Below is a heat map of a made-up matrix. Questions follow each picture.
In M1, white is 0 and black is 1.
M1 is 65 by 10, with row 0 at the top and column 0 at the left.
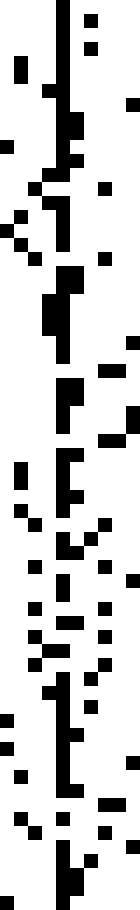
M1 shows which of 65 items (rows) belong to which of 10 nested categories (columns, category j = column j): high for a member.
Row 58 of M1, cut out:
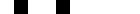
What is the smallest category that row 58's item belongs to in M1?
1
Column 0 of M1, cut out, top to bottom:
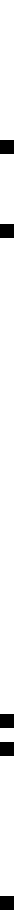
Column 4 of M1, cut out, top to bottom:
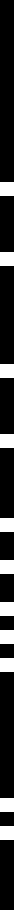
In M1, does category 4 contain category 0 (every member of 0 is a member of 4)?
yes
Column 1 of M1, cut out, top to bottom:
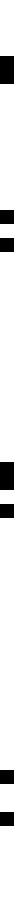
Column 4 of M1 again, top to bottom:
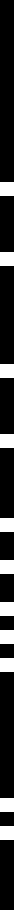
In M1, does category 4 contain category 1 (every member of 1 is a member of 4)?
yes
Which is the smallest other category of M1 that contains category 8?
7
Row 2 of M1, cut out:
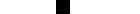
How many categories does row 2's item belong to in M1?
1
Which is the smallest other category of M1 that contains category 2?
7
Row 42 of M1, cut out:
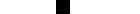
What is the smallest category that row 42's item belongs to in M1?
4
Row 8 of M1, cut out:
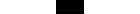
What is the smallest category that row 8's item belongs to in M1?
5
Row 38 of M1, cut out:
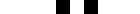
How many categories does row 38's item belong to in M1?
2
